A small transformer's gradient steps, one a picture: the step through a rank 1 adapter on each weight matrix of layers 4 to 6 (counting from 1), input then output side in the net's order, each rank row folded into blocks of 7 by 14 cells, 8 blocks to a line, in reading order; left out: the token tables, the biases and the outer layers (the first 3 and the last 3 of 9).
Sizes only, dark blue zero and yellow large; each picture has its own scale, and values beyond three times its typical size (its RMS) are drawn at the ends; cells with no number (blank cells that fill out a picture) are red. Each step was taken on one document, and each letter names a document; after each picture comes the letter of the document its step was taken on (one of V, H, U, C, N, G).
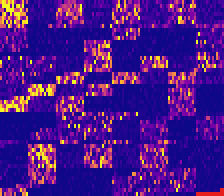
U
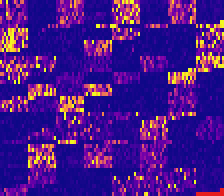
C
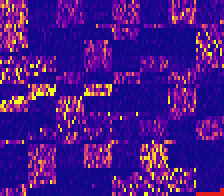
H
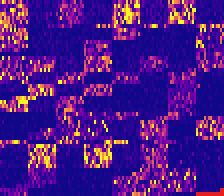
U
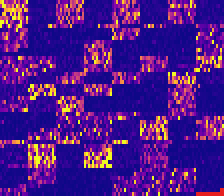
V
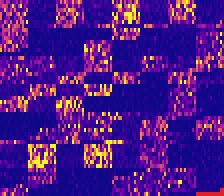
V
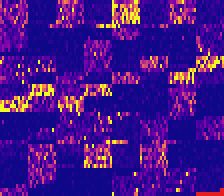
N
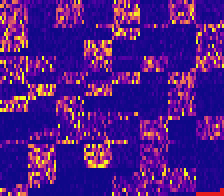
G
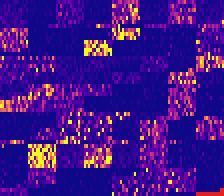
N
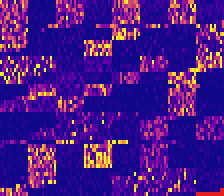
C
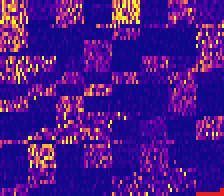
H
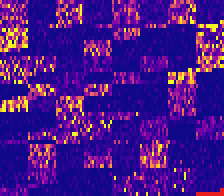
C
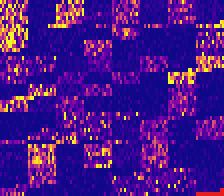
C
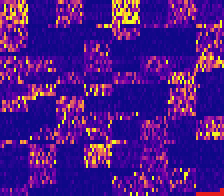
H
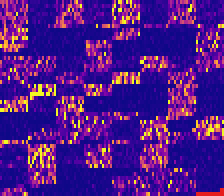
V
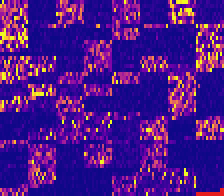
G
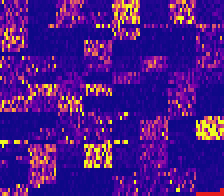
N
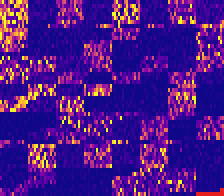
U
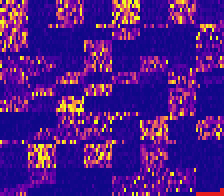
V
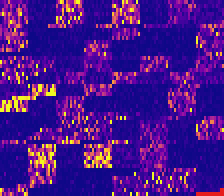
H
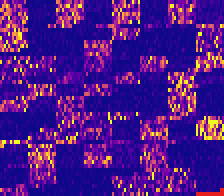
H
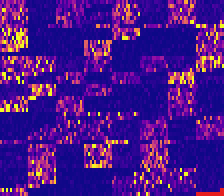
H
